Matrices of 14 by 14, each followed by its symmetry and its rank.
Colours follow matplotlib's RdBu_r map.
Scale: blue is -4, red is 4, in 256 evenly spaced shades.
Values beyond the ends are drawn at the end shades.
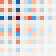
symmetric, rank one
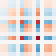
symmetric, rank one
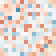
symmetric, full rank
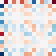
antisymmetric, rank two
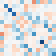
symmetric, full rank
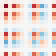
symmetric, rank one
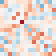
symmetric, full rank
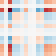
symmetric, rank one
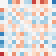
antisymmetric, rank two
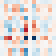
neither, rank two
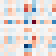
neither, rank two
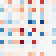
antisymmetric, rank two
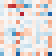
neither, rank three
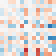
antisymmetric, rank two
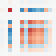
symmetric, rank one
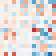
neither, rank three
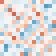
symmetric, full rank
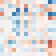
neither, rank three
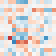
neither, rank three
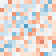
symmetric, full rank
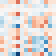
neither, rank two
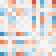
antisymmetric, rank two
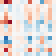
neither, rank two
